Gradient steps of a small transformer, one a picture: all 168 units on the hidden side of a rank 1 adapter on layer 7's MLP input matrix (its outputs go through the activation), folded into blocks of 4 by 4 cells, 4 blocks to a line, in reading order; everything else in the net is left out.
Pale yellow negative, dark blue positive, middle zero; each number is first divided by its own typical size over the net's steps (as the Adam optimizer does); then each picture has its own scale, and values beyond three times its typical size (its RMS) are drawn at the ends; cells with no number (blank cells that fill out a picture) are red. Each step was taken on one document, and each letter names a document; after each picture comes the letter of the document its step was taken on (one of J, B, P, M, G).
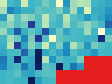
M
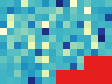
M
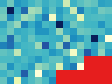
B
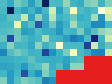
B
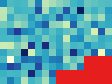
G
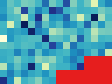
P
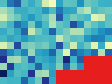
G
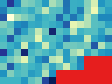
G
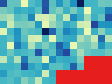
M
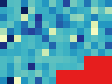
P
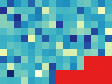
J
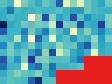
M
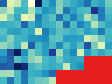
G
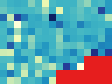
J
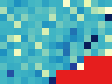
B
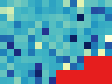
B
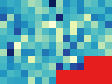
G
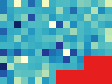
J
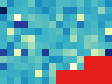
J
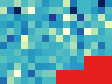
P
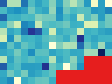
P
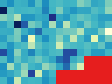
J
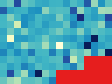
B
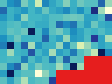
B
